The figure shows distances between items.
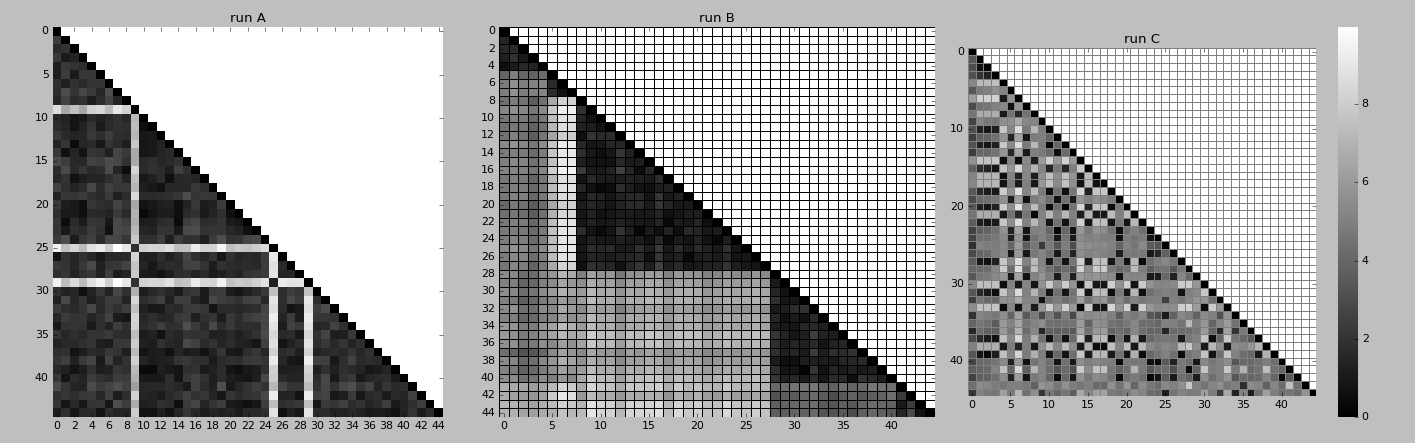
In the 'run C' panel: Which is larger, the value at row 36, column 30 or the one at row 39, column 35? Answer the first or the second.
the first
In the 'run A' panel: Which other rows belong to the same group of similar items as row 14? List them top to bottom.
0, 1, 2, 3, 4, 5, 6, 7, 8, 10, 11, 12, 13, 15, 16, 17, 18, 19, 20, 21, 22, 23, 24, 26, 27, 28, 30, 31, 32, 33, 34, 35, 36, 37, 38, 39, 40, 41, 42, 43, 44
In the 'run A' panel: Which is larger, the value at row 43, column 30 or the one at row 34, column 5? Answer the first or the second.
the second
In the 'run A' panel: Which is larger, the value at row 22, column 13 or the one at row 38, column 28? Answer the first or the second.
the first
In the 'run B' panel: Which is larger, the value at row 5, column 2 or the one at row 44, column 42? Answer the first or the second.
the first
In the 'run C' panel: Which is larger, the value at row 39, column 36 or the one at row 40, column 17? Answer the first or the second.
the second
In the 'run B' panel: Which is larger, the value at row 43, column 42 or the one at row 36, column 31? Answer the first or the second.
the first
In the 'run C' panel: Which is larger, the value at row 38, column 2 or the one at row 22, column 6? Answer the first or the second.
the second
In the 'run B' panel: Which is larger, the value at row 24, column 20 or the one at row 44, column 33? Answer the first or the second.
the second
